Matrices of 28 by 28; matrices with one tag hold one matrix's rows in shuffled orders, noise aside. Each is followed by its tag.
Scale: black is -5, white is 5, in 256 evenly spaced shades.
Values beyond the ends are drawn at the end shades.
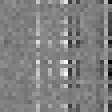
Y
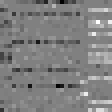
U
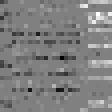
U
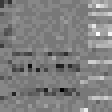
U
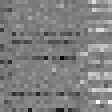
U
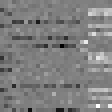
U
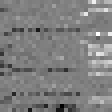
U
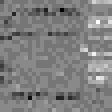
U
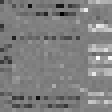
U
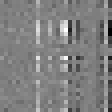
Y
